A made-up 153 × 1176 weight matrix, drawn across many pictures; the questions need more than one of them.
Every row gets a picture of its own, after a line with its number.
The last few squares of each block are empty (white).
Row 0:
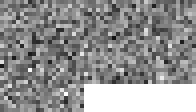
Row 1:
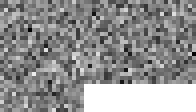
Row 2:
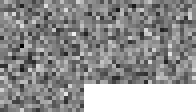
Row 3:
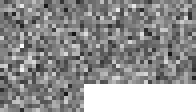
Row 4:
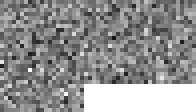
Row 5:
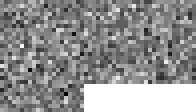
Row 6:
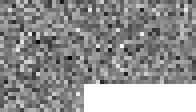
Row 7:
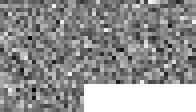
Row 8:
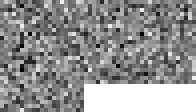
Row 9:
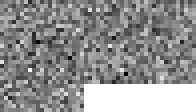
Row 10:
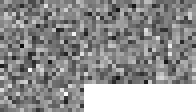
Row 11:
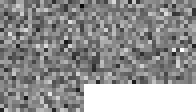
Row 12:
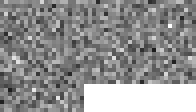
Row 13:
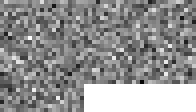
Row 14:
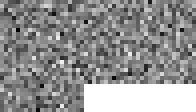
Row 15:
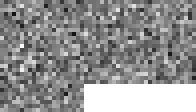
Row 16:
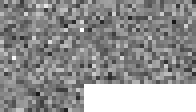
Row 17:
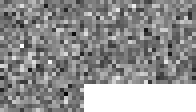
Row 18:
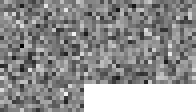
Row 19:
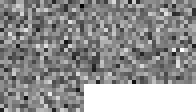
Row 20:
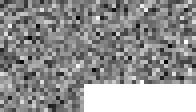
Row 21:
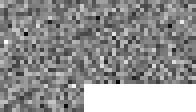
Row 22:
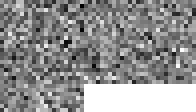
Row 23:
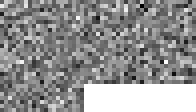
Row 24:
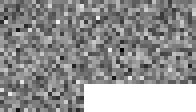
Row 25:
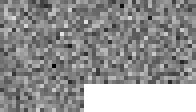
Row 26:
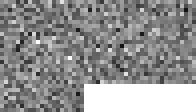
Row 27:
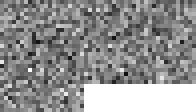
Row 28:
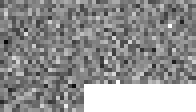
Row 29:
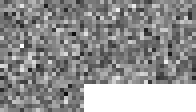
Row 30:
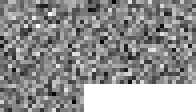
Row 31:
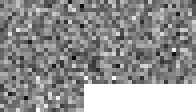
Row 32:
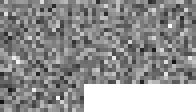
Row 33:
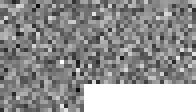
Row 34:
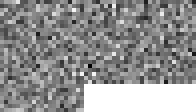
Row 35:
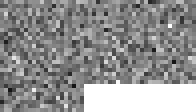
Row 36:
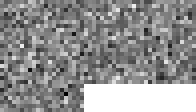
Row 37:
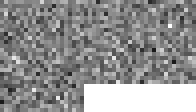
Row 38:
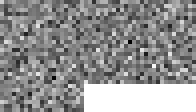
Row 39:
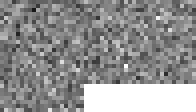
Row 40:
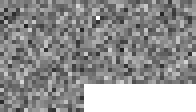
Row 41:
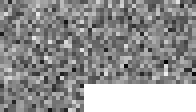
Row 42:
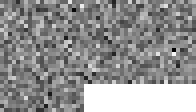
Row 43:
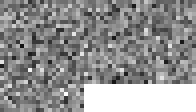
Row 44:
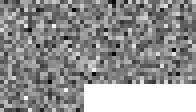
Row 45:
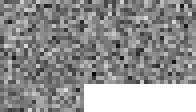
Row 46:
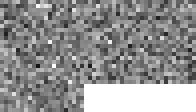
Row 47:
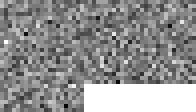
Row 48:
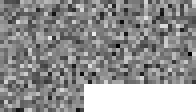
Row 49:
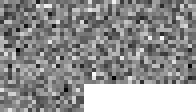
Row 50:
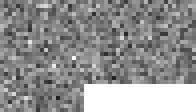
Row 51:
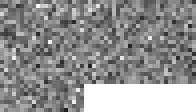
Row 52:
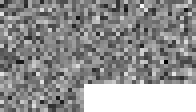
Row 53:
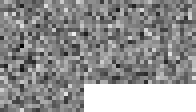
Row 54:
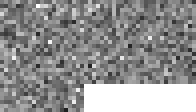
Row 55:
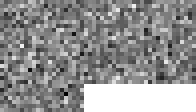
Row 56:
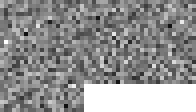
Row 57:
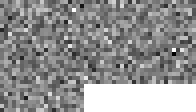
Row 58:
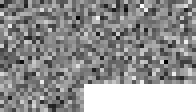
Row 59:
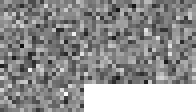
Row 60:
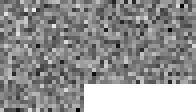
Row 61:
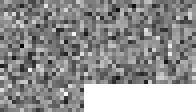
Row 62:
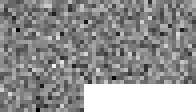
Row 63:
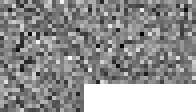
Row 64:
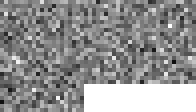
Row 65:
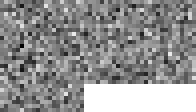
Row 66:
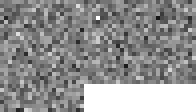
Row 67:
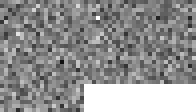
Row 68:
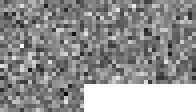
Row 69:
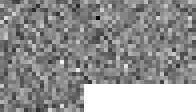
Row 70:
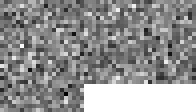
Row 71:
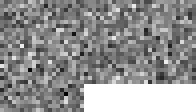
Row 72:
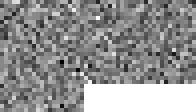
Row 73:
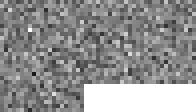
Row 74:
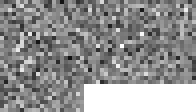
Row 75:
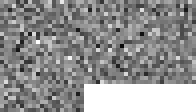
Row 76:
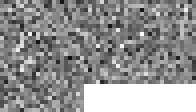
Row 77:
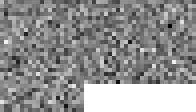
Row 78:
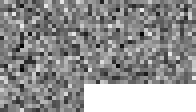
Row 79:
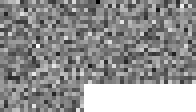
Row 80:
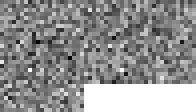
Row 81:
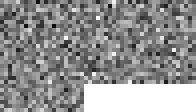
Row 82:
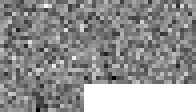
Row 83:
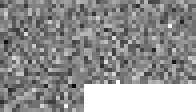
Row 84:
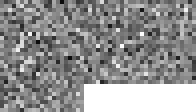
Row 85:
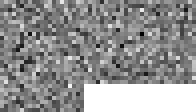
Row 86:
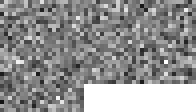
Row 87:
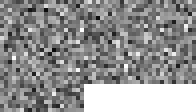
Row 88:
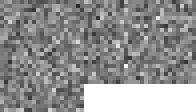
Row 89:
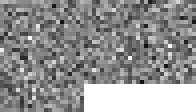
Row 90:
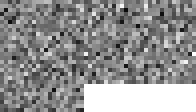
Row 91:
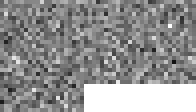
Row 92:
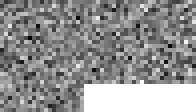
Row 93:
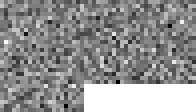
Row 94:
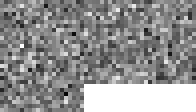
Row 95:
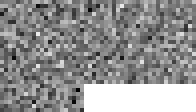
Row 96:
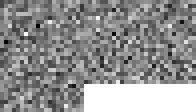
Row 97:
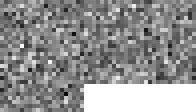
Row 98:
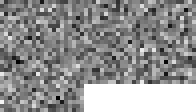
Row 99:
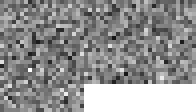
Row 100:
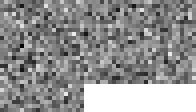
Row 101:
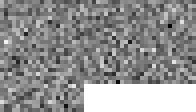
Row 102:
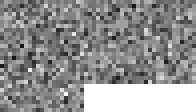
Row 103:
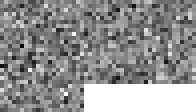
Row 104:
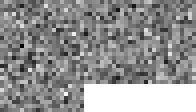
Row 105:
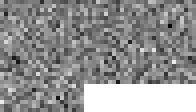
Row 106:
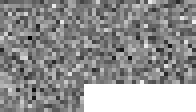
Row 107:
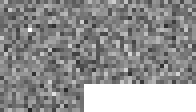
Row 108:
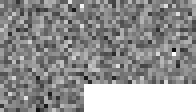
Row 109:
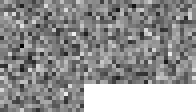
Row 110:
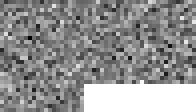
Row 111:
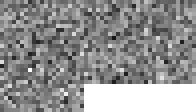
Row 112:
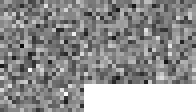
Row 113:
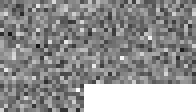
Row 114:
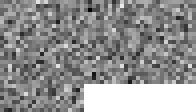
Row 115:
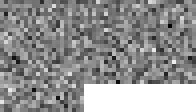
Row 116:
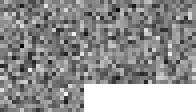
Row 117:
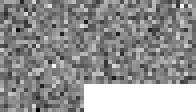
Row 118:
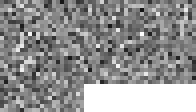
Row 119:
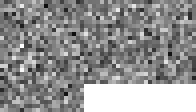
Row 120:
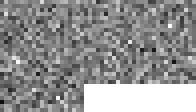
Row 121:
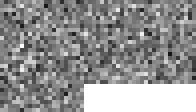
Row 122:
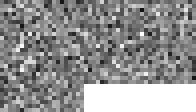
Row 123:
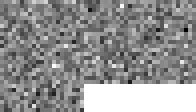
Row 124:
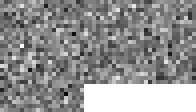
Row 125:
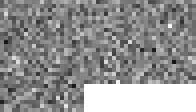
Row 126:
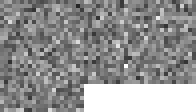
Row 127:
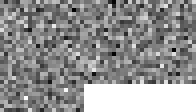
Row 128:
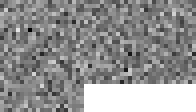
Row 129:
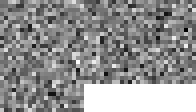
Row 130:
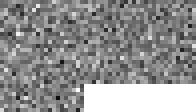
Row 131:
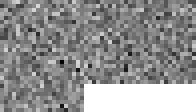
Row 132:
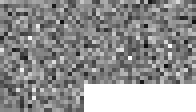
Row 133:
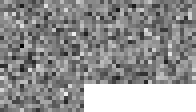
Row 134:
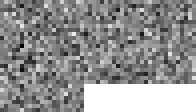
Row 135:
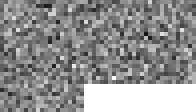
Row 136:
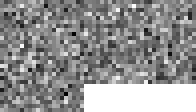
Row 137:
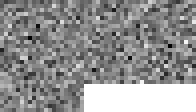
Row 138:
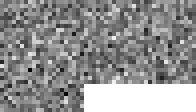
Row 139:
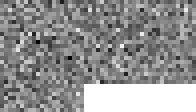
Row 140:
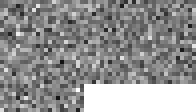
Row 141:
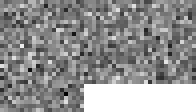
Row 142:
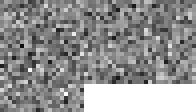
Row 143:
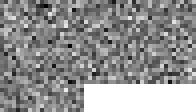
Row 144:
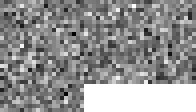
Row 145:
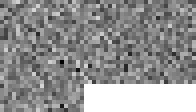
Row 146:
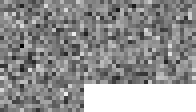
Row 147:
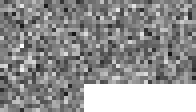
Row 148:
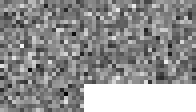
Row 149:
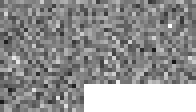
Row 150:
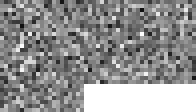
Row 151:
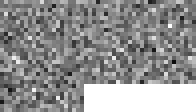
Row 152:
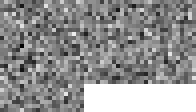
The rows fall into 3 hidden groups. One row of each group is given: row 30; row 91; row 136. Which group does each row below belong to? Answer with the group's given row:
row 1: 30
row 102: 136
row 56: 91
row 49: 30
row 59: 136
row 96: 91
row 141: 136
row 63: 136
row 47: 91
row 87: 30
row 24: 30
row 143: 30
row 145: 30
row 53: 136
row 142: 136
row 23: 91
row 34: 30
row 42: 30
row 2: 136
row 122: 136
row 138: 136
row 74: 136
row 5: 136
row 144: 136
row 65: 136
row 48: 30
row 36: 136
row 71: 136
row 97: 136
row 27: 136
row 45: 30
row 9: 136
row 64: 91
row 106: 91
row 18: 136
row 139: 136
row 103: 136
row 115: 91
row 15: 136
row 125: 91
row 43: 136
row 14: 30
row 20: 91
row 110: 91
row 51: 30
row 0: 136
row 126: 30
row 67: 30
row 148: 136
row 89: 91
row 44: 30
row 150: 136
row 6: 136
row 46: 30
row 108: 30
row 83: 91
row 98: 91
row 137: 91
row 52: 91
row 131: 30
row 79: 30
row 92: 91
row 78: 136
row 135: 30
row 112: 136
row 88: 30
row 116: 136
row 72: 30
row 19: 30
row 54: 30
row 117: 30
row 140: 30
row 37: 91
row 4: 136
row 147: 136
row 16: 30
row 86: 91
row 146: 136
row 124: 136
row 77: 91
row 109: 136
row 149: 91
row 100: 136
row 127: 30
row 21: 91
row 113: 30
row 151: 91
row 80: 136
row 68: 136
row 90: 30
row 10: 136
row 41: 30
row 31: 30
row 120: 91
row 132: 91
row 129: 30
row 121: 136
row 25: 30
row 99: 136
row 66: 30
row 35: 91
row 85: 136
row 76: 136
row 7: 91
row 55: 136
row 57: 30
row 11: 30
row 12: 91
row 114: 30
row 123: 30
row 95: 30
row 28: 91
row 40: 30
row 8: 136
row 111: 136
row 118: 136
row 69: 30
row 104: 136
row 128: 30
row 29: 136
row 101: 91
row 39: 30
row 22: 30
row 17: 136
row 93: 91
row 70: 136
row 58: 91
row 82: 30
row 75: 136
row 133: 136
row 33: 30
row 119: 136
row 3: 136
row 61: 136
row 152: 136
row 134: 136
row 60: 30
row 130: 30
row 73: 30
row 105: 91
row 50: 30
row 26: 136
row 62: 30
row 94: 136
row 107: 30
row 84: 136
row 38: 91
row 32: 91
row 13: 91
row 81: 30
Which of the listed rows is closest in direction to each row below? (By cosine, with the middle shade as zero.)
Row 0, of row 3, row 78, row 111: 111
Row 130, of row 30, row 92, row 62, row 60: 60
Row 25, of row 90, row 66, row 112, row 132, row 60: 60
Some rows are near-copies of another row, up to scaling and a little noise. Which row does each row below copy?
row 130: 140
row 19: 11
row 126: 88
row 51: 54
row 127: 44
